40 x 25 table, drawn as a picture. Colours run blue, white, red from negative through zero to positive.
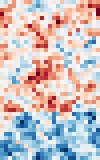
There are no regular stripes. A horizontal seam about 70% of the way down splits the table, and the top part is higher. The field is mottled with small blotches.
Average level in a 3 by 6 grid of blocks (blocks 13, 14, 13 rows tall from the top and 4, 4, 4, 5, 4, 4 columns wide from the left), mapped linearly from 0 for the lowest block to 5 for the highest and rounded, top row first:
4 3 4 3 3 4 | 3 3 5 4 3 3 | 1 0 1 0 0 0
